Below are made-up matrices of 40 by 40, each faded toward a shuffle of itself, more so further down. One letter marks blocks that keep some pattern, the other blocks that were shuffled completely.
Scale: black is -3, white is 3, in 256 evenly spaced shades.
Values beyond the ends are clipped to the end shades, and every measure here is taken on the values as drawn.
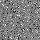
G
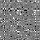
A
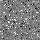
G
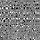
A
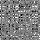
A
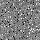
G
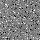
G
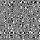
A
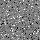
G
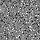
G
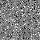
G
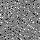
G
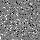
G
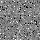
G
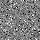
G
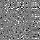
A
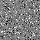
G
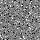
G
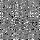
A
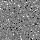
G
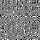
A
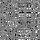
A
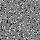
G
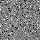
G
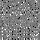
A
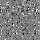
A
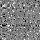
A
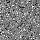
G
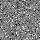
G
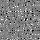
A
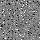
G
